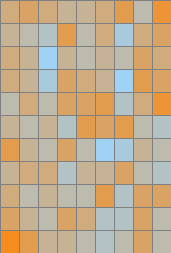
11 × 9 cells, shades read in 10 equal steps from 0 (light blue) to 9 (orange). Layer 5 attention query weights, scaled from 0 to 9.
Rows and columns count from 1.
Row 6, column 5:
7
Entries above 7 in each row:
1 0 0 0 1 0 0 0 0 0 1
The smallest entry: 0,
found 3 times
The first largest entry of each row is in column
9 4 8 8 9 5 1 7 6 1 1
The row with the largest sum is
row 1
